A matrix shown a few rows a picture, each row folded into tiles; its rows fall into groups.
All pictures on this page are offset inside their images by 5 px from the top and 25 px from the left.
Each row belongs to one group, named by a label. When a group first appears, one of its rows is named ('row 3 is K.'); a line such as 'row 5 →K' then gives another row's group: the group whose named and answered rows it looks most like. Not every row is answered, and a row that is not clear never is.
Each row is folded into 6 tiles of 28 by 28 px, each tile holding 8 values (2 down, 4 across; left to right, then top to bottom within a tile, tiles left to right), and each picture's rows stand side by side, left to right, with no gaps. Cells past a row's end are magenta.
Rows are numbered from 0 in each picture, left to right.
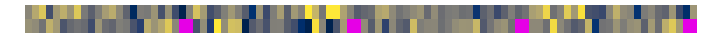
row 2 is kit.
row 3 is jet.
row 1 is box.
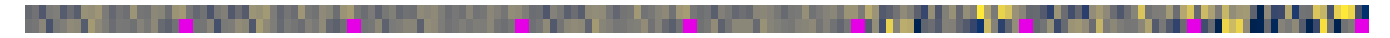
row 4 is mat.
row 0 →mat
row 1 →mat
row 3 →mat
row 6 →mat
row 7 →box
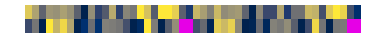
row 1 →box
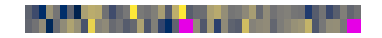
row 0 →mat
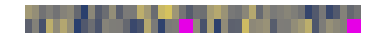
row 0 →box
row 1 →kit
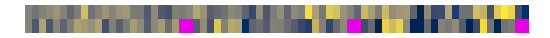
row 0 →kit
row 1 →box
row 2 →box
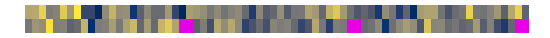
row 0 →jet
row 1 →box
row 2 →mat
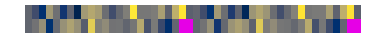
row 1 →mat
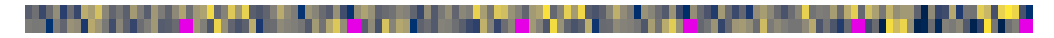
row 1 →jet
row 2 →box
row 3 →jet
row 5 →box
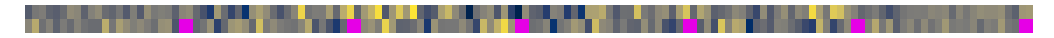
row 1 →mat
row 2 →jet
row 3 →mat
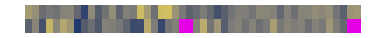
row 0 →box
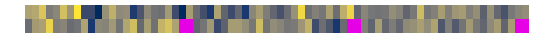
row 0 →jet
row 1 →mat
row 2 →kit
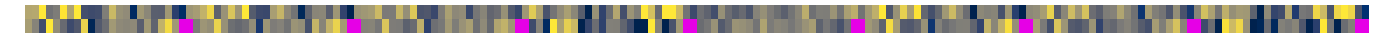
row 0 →jet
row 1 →jet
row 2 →jet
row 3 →box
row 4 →mat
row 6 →jet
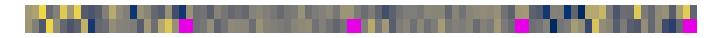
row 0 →jet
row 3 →mat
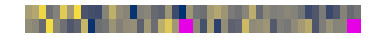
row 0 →jet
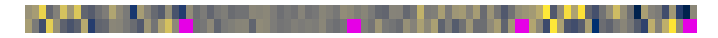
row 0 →jet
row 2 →kit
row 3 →jet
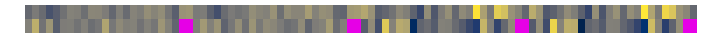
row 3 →box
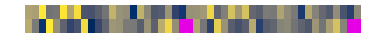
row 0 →jet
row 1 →jet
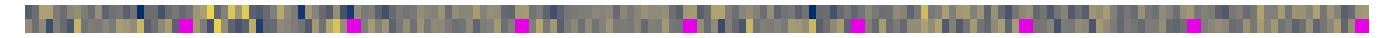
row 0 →kit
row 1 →jet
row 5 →kit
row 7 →kit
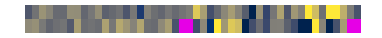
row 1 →box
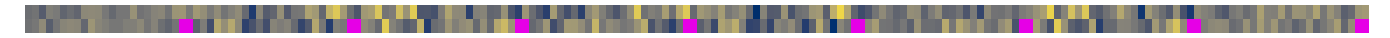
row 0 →mat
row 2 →jet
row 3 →mat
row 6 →jet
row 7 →kit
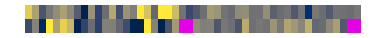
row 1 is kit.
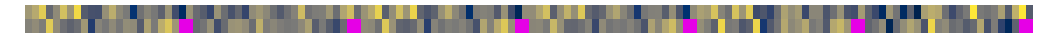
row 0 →jet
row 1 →mat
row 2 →jet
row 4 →jet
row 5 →mat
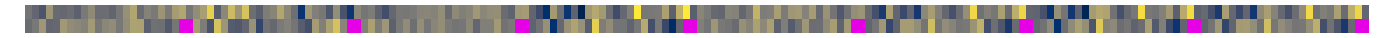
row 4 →kit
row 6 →mat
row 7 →mat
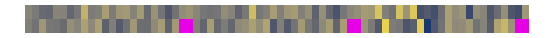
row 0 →kit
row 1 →kit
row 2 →jet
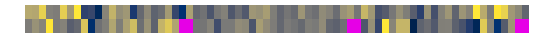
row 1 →mat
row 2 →box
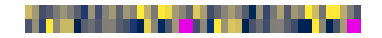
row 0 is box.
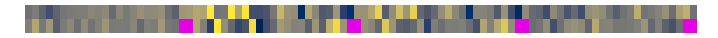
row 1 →jet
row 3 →mat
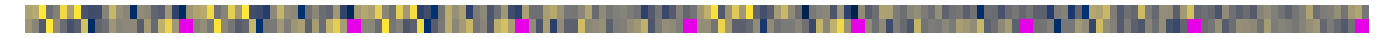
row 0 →jet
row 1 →jet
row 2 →jet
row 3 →kit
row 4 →jet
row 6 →mat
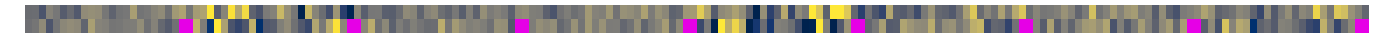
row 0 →mat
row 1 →jet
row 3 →kit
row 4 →box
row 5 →mat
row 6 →kit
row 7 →box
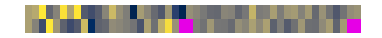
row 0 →jet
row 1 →kit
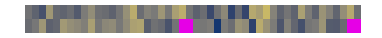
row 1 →mat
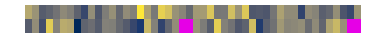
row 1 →jet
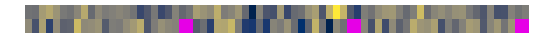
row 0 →kit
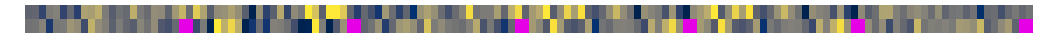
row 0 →mat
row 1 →box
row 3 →jet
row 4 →jet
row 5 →kit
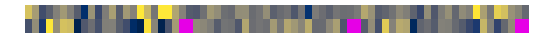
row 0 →box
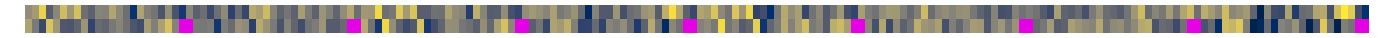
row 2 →jet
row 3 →box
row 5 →kit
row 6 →mat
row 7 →box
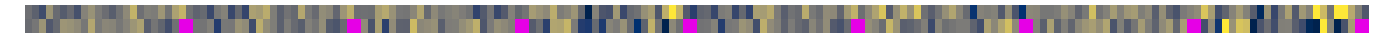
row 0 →mat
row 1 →mat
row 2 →kit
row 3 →box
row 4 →mat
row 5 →jet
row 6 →kit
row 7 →box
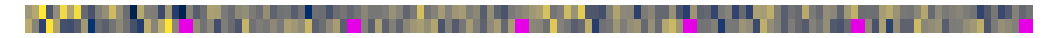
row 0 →jet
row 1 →kit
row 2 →kit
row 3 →jet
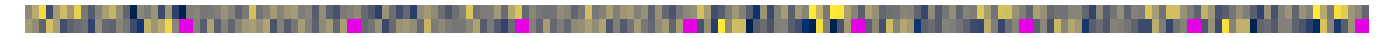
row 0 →jet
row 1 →kit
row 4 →box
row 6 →box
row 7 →box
